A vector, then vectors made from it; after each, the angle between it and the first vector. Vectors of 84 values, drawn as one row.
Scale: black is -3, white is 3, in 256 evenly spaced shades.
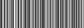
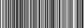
partly opposed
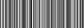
partly opposed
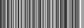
partly aligned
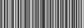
nearly parallel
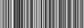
partly opposed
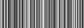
nearly opposite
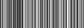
orthogonal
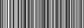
partly aligned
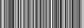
partly aligned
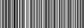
nearly opposite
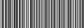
nearly opposite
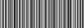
nearly opposite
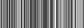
orthogonal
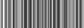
orthogonal
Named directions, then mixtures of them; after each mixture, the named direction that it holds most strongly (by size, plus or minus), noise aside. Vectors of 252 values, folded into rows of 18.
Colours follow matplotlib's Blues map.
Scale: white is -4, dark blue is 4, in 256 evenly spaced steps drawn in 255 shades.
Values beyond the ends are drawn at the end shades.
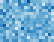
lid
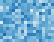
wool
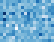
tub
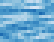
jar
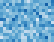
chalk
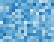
wool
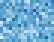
chalk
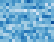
chalk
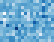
tub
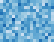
lid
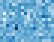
tub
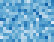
chalk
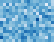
chalk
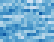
jar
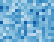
wool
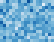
lid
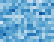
wool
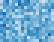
lid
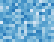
wool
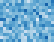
chalk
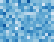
lid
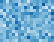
lid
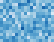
lid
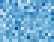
lid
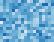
wool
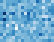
tub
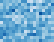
wool
